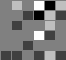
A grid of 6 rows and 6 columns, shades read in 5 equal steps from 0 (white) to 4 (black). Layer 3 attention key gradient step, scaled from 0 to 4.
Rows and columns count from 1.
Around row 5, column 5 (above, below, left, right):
3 1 2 2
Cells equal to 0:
2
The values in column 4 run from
0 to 4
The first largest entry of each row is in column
5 4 2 5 3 1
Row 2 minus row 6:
-1 -1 1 1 0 0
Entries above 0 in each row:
5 6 6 5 6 6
